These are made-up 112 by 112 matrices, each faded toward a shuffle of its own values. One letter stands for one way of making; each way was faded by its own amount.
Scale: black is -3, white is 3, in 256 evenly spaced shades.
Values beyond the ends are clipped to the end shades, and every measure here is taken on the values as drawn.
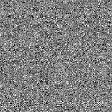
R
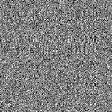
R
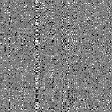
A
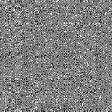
A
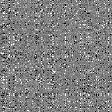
A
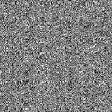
R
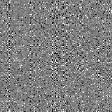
A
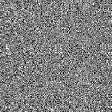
R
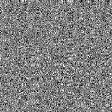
R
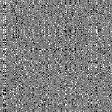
A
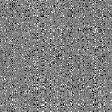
A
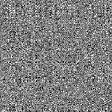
R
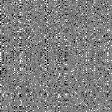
A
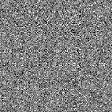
R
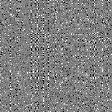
A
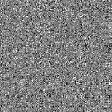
R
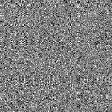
R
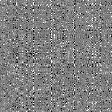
A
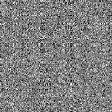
R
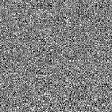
R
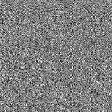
R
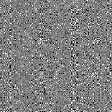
A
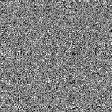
R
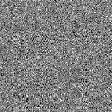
R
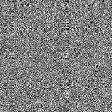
R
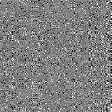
A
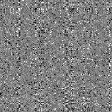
A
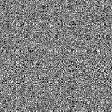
R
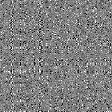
A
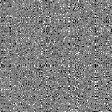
A
